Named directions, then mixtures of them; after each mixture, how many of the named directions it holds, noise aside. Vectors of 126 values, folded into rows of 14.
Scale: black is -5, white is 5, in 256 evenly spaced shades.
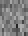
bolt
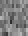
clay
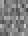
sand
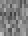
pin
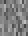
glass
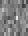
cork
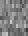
one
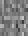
two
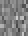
three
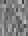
one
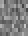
one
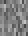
one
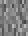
one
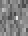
two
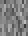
one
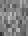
one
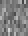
three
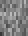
one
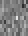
two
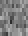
one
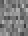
one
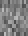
three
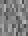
one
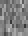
two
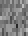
two
